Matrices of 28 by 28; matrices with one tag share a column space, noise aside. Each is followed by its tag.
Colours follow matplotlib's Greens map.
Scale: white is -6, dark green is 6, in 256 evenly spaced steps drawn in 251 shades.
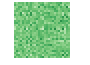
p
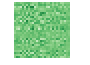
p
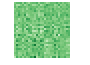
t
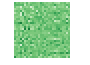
p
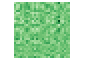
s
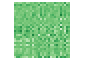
t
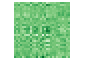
t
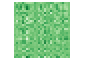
s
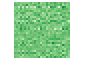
p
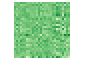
t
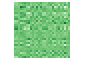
p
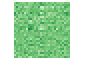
p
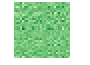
p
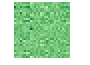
p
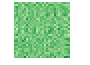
t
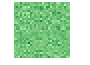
p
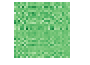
p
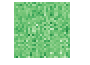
t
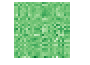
t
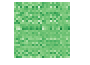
p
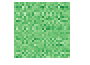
p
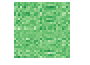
p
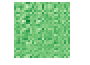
s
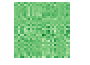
t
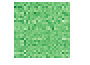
p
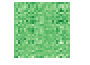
s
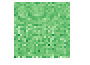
t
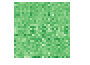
t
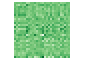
t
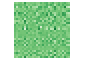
p
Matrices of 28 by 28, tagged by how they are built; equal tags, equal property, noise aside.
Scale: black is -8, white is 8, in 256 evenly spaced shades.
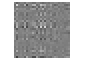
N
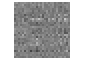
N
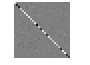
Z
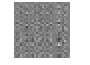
N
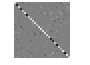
Z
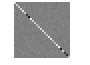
Z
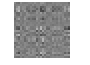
N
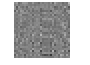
N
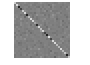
Z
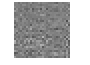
N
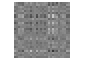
N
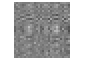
N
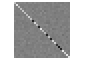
Z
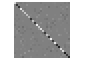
Z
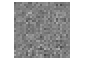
N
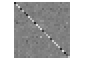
Z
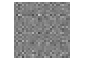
N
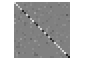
Z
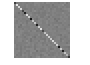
Z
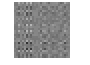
N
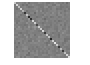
Z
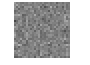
N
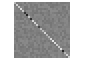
Z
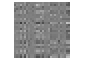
N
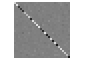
Z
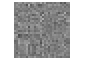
N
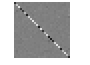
Z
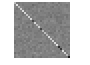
Z
